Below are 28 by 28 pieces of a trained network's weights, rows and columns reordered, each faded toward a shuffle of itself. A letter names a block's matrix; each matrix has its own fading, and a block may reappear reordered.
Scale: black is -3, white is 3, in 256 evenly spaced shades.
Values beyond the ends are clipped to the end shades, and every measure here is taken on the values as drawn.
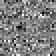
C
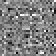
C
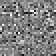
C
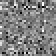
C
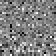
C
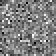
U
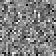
U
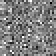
C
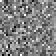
U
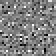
U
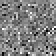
U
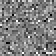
U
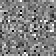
C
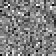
U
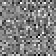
C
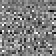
C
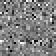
U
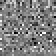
C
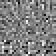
C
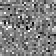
U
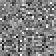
C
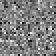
C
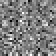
C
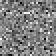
U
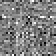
C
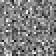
C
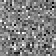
U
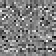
C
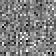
C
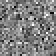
U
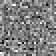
U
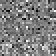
C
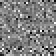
U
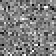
C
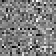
C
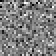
U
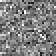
U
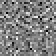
C
